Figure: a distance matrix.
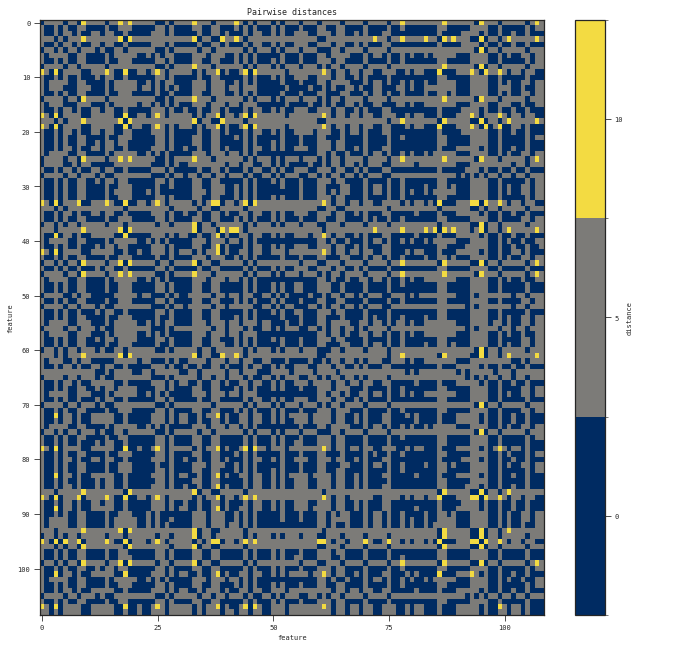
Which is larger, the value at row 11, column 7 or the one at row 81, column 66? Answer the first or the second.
the second
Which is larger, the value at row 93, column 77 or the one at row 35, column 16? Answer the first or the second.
the first
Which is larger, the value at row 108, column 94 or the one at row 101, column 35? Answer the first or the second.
the first
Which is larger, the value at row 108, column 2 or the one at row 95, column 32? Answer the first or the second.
the second
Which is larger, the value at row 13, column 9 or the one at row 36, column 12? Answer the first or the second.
the first
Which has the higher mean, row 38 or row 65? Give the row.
38
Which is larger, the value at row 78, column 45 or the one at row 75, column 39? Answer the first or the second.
the second
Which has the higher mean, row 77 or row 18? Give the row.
18
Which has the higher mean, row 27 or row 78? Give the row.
78
